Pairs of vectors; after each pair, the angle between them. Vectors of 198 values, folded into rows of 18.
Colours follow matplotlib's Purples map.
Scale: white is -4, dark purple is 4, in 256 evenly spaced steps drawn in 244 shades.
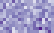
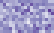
partly aligned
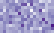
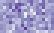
partly aligned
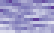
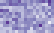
partly aligned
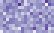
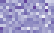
partly opposed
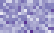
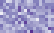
nearly parallel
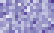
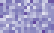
nearly parallel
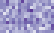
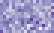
partly aligned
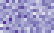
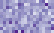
partly aligned
